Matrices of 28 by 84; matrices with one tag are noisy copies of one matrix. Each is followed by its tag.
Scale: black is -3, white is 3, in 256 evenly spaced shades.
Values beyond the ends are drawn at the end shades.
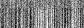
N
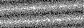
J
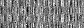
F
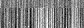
N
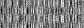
F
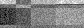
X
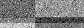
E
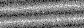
J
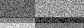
E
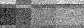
X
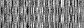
F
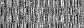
F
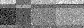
X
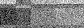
X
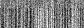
N
